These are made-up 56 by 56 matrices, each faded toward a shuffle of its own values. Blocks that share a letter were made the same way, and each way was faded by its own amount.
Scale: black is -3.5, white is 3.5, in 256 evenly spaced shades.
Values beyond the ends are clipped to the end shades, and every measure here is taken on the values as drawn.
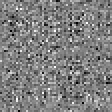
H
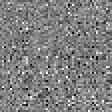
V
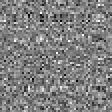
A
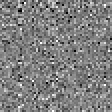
V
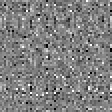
V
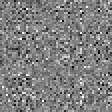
V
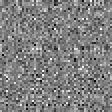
H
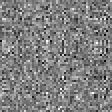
A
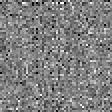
V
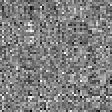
A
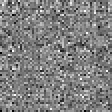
H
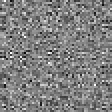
A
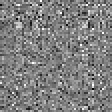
V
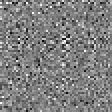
H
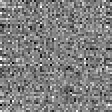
H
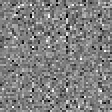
V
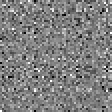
H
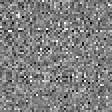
H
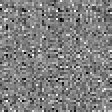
V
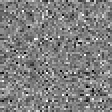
H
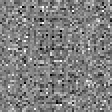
V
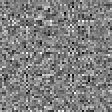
A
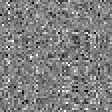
V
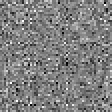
H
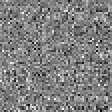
H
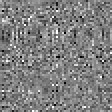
V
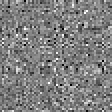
V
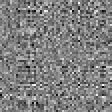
A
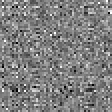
A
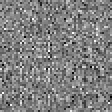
H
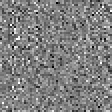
H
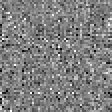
V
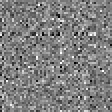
H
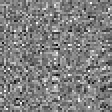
H
